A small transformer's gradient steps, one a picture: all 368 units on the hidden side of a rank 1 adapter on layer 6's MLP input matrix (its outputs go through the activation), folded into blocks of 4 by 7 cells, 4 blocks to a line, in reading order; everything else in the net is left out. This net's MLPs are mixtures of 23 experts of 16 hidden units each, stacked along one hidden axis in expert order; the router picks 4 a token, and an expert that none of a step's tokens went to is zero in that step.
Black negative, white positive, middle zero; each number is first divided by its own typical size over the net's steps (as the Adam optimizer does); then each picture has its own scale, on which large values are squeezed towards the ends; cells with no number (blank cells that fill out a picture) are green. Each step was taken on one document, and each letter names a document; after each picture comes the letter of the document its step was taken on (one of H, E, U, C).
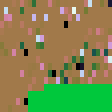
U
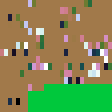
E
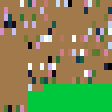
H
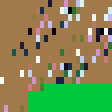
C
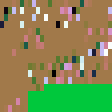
U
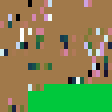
E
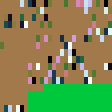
H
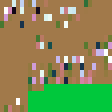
U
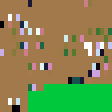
E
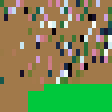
C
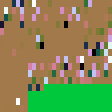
U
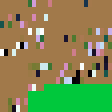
E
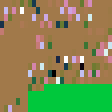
U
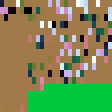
C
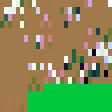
U
